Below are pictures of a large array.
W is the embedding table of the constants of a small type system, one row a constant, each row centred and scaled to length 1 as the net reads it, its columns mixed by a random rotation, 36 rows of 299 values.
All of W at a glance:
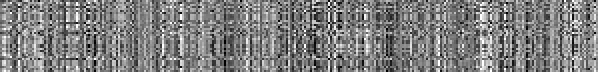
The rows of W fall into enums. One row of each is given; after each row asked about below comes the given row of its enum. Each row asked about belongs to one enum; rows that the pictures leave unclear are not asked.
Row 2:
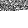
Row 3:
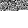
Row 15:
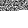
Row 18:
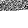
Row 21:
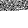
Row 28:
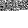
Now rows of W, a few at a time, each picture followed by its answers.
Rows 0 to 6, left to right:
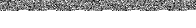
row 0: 3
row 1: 28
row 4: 2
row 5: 15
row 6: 28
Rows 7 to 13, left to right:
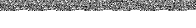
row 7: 2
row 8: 2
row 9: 2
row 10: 28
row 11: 3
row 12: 2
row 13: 28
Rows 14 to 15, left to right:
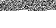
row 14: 18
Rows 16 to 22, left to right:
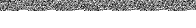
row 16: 3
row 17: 15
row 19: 2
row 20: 21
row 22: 15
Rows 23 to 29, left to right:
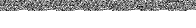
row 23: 15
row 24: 21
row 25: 15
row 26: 21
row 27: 18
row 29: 3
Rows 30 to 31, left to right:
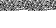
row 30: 21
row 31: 21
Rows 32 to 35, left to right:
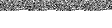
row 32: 21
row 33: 28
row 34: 2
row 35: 18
